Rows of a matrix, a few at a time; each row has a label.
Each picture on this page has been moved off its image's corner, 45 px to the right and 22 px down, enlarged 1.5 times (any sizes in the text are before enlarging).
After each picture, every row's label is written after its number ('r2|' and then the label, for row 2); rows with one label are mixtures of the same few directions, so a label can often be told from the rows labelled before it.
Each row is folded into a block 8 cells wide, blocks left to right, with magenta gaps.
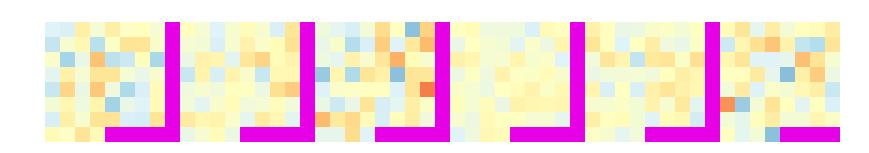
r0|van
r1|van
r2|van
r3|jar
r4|van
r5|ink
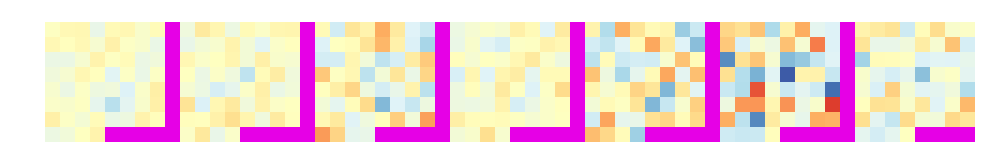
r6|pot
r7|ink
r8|jar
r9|van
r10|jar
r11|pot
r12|pot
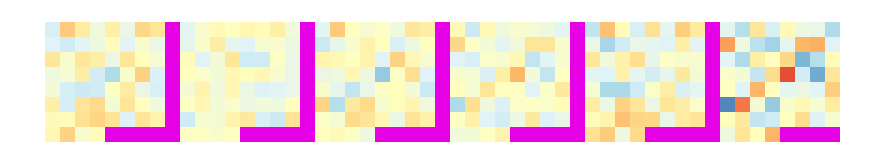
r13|ink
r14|van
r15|ink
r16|ink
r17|ink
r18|ink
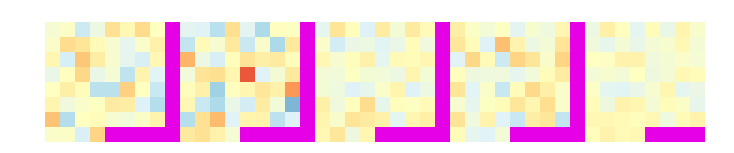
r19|jar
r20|pot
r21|ink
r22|van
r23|ink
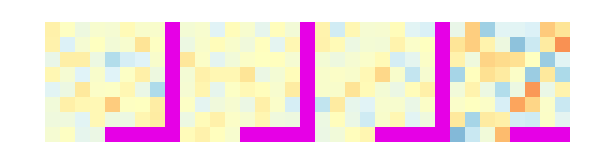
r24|pot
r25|pot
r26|ink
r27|jar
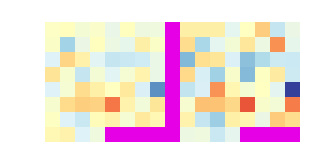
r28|pot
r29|pot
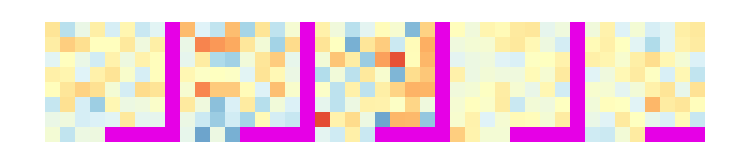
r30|ink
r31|ink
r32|van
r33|jar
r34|jar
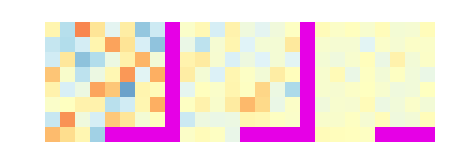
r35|jar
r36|pot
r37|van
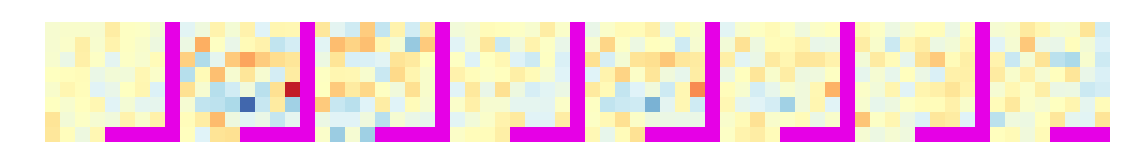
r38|jar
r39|pot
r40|ink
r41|van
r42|pot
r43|pot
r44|van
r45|van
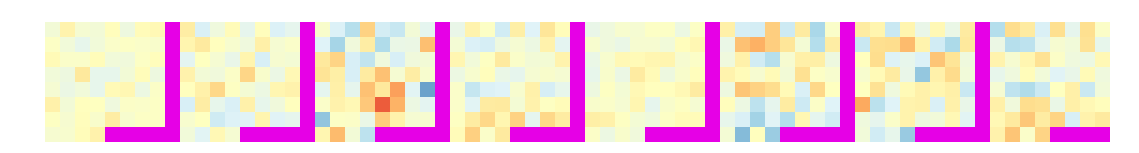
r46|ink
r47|ink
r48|pot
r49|ink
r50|van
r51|ink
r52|ink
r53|ink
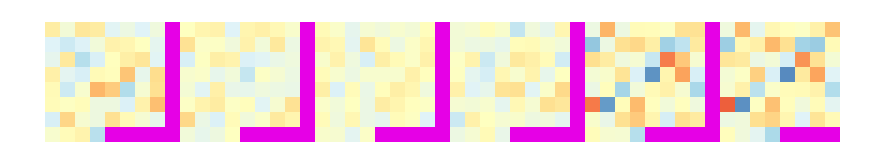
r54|jar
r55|pot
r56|van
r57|jar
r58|ink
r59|ink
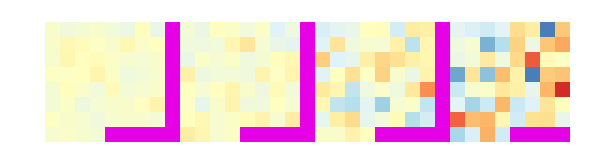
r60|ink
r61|jar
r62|pot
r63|van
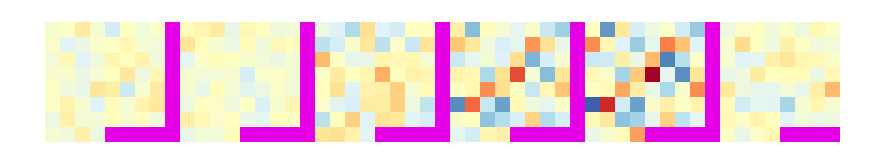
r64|jar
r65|pot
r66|pot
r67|ink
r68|ink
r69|pot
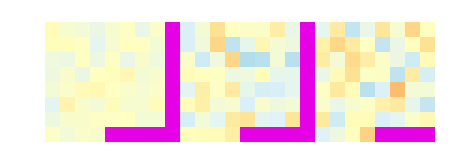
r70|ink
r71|van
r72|jar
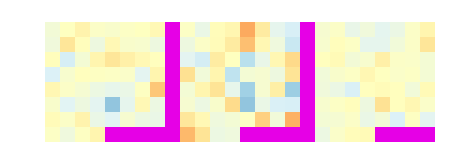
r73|pot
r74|jar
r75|jar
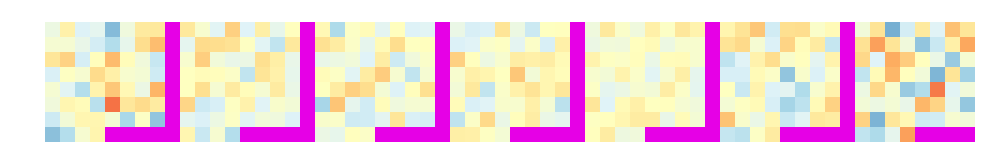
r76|jar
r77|ink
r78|ink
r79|pot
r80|ink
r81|pot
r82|jar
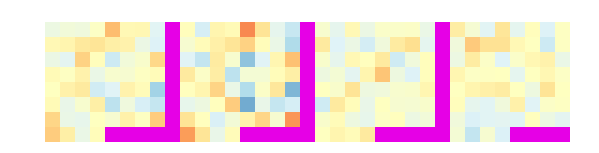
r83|jar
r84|jar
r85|ink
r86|ink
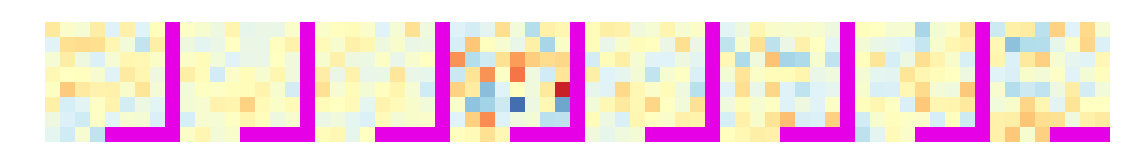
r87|ink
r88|pot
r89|van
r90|pot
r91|pot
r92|van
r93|jar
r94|ink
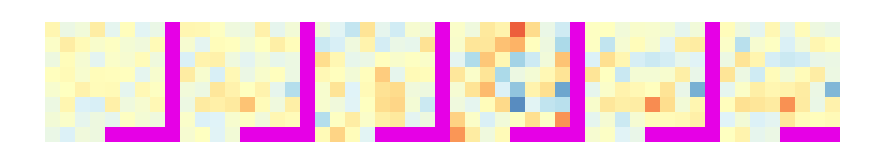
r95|ink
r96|pot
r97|pot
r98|jar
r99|pot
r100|pot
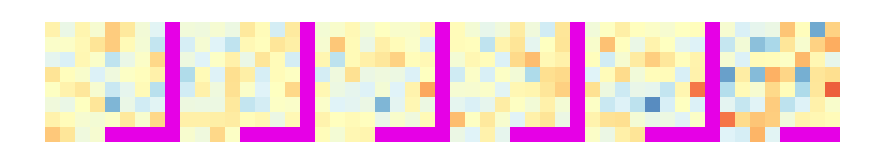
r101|jar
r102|van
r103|pot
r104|van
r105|pot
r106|van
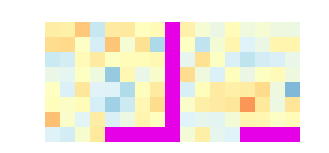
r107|pot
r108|pot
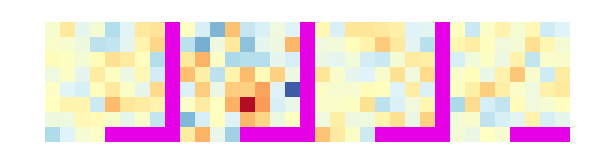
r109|jar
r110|pot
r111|jar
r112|ink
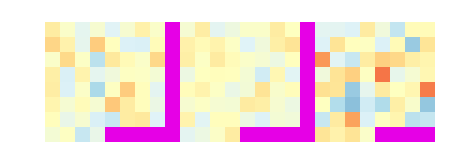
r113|van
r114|jar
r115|pot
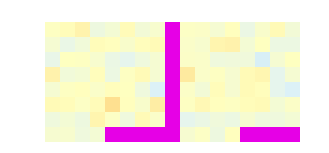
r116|pot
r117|van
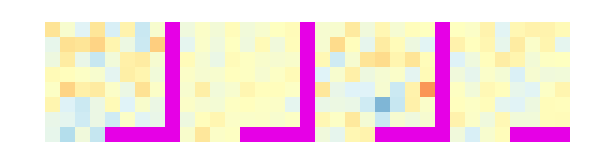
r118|ink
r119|pot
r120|pot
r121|pot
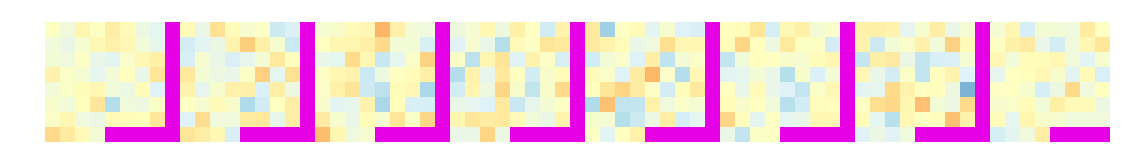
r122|jar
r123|jar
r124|jar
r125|van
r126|ink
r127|pot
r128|pot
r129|jar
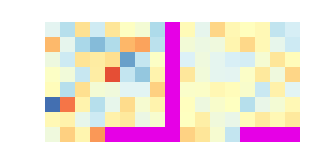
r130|ink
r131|jar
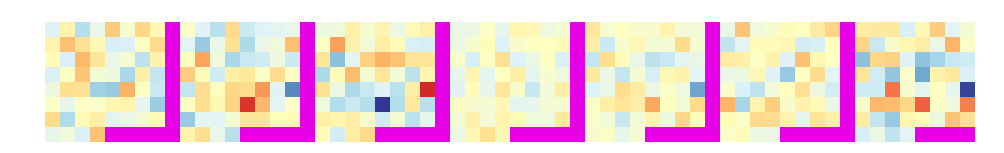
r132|jar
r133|pot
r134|pot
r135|van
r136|pot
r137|ink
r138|pot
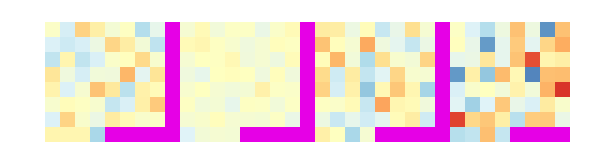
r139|jar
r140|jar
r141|van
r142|van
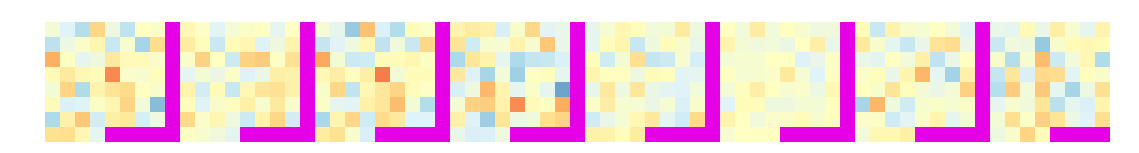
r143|pot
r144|van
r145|pot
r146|pot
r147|van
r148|ink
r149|ink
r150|van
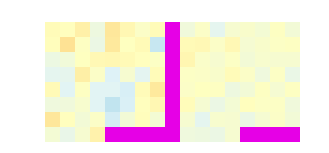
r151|pot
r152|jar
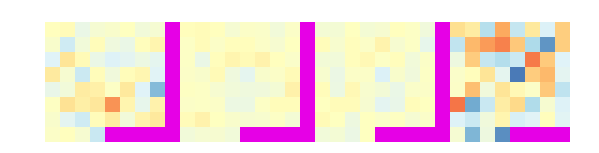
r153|pot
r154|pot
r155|pot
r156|ink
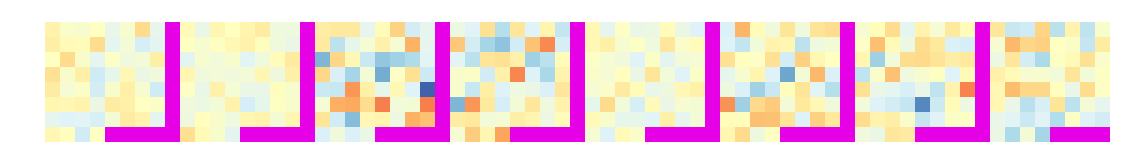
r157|van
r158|jar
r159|pot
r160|ink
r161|ink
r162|ink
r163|pot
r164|ink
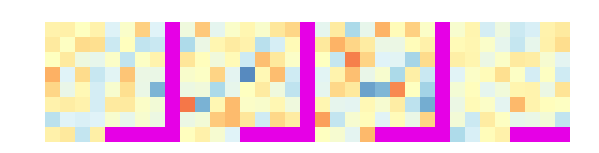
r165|van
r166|ink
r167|jar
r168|jar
